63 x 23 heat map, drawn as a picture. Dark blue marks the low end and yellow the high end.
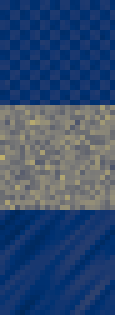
The table splits into 3 rows of 1 panel. Panel 1,1: very low, checkered, faint in contrast. Panel 2,1: middling, fine-grained. Panel 3,1: very low, slanting up to the right, faint in contrast.
